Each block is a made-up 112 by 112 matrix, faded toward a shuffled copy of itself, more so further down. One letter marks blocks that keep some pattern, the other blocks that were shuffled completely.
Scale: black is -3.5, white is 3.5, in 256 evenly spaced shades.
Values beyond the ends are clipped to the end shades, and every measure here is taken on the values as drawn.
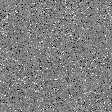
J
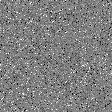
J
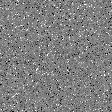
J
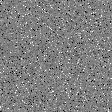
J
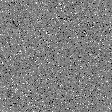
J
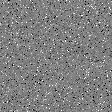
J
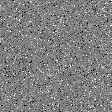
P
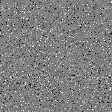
P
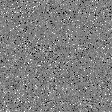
P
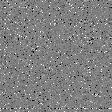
P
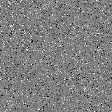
P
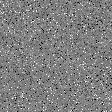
J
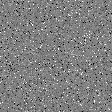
J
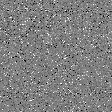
P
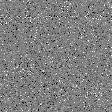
P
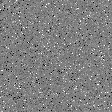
J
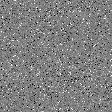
P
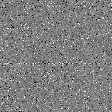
P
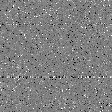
P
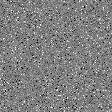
P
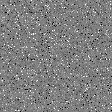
P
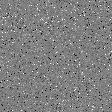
J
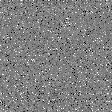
P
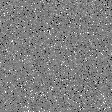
J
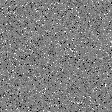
J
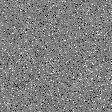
J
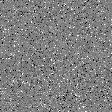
P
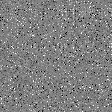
P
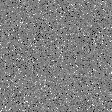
J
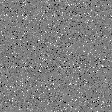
P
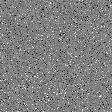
J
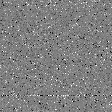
P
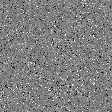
J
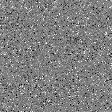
P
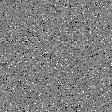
P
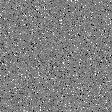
J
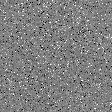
J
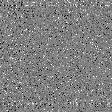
P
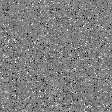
P
